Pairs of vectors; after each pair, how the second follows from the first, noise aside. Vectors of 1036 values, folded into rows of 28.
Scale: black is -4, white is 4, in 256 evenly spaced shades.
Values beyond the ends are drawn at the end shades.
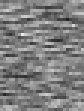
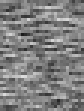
negated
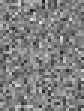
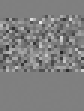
partly zeroed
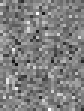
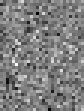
negated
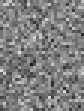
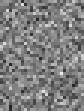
wrapped around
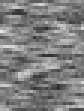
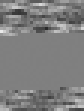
partly zeroed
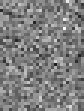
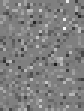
partly zeroed
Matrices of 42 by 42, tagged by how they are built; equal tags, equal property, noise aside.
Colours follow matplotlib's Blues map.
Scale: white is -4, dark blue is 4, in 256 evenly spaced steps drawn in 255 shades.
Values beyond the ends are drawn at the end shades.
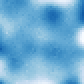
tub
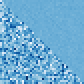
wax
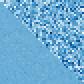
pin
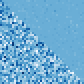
wax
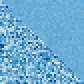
wax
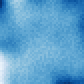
tub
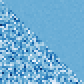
wax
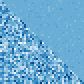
wax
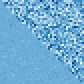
pin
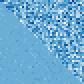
pin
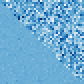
pin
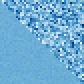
pin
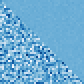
wax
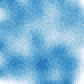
tub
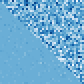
pin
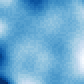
tub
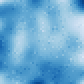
tub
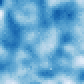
tub
